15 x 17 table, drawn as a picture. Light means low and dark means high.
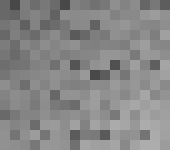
Slope: up to the top left. Mirror symmetry: none. Ninth with the lowest average: bottom right. Ninth with the highest average: top left.
